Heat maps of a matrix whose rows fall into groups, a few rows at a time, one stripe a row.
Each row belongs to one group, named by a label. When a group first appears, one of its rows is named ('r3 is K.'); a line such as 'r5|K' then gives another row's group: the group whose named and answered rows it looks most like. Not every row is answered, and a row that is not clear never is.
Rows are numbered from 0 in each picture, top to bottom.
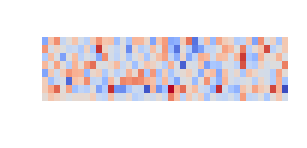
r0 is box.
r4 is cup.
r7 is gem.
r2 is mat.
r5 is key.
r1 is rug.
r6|gem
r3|gem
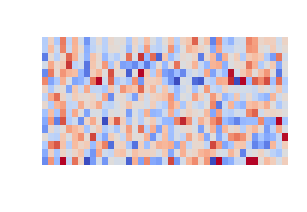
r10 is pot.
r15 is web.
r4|box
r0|web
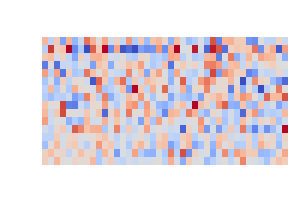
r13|box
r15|gem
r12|box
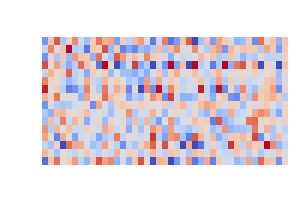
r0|box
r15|box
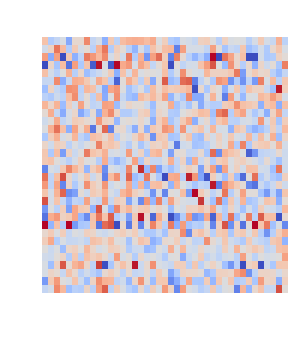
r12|box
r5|box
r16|cup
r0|key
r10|box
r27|gem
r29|mat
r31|rug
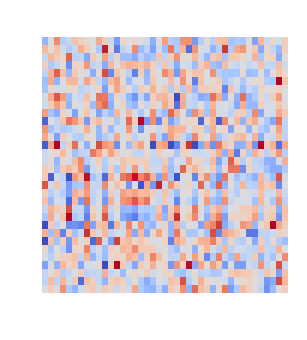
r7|rug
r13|box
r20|key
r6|pot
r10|cup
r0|box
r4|rug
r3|key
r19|key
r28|pot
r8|rug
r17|key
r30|pot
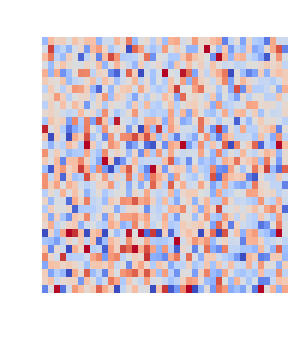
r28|box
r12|key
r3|pot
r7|rug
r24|cup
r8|web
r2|mat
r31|box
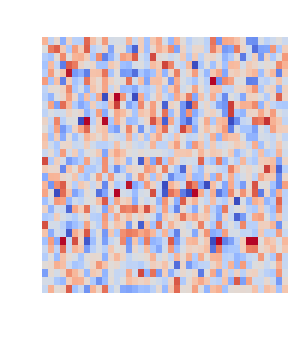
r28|rug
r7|pot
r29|cup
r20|rug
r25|web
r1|rug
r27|pot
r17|box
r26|web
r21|key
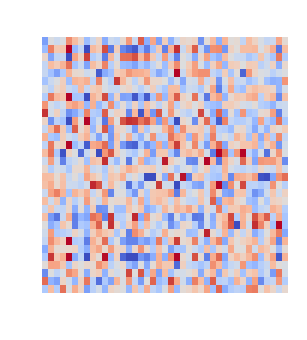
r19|rug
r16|key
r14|mat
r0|cup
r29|cup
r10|key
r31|web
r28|rug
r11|rug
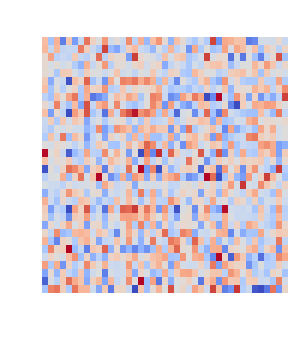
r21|key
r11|pot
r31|rug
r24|box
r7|mat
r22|key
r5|key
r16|cup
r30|cup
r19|cup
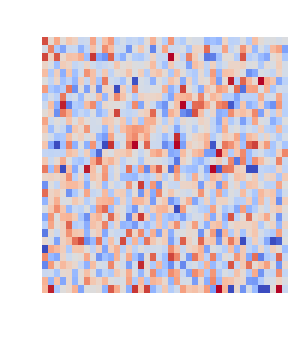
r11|key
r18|cup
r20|box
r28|box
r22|box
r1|mat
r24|cup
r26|gem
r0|gem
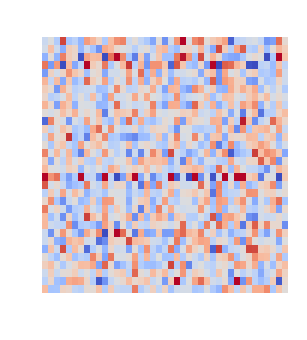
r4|cup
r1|mat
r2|pot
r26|web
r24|pot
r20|mat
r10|gem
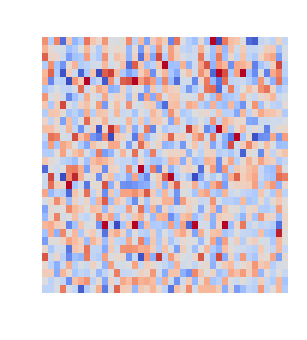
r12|rug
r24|pot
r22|box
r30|key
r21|cup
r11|mat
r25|cup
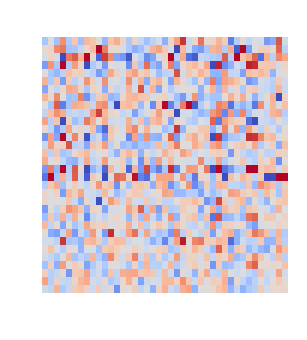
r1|rug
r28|web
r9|rug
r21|cup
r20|mat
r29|key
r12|web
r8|box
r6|cup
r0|pot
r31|box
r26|mat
